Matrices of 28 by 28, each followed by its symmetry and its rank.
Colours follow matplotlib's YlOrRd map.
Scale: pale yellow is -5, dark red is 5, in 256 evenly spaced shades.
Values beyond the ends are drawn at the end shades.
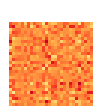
neither, rank five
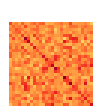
symmetric, rank five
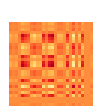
symmetric, rank one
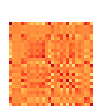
symmetric, rank three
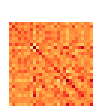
symmetric, rank five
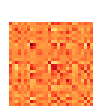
symmetric, rank three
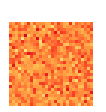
antisymmetric, full rank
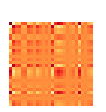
symmetric, rank one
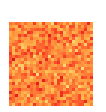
neither, full rank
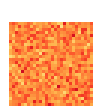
neither, full rank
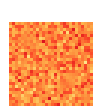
antisymmetric, full rank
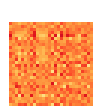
neither, rank five
